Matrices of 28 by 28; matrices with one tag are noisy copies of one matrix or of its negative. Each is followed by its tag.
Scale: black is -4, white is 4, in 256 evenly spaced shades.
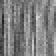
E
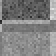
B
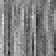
E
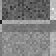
B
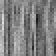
E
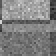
B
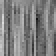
E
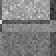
B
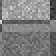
B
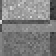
B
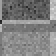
B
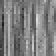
E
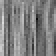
E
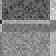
B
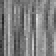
E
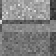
B
